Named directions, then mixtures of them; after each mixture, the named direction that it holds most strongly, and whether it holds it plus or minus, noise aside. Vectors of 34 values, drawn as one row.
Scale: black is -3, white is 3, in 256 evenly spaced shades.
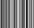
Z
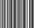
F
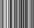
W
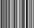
Z, plus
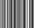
F, plus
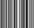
Z, plus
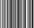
Z, minus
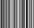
Z, plus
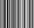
W, minus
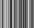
W, plus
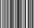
Z, minus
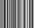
F, plus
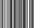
F, plus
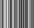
W, plus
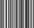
F, minus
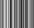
W, plus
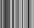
W, minus
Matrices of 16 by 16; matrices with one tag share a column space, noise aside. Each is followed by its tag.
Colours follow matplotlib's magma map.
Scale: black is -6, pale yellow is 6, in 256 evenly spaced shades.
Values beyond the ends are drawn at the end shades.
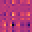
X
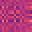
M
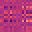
M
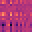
X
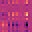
X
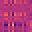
X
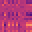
X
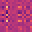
M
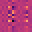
M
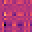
X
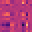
X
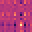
X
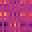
X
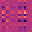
M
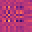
M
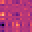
X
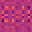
M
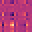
X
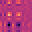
X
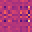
M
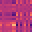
X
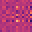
M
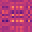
M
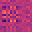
M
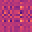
M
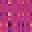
X
